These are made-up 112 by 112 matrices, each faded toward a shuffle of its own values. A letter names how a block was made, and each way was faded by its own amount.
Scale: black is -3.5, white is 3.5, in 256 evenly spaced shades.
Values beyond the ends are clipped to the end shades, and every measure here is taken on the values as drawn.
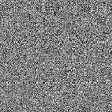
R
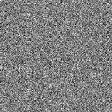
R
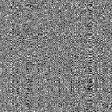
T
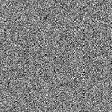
R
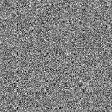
R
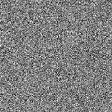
R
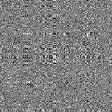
T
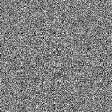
R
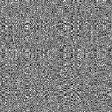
T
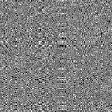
T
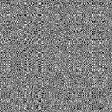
T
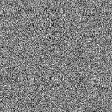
R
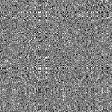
T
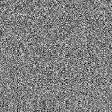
R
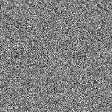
R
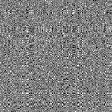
T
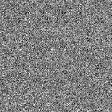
R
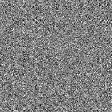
R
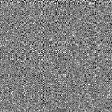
T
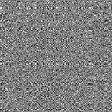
T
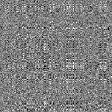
T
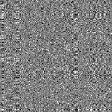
T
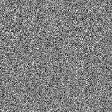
R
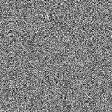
R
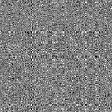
T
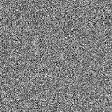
R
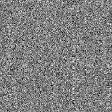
R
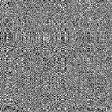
T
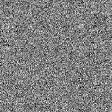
R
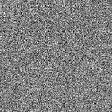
R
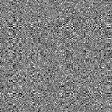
T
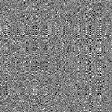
T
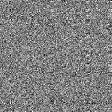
R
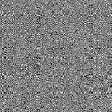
T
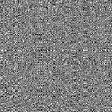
T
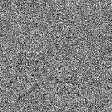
R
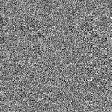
R
